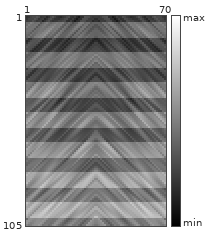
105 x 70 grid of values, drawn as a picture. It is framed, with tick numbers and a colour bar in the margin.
Stripes running across repeat 7 times from top to bottom. It is mirror symmetric from left to right. The field climbs toward the bottom.
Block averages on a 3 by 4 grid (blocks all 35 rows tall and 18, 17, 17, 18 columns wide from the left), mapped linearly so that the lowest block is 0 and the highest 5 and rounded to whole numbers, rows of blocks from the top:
0 0 0 0
3 2 2 3
5 4 4 5
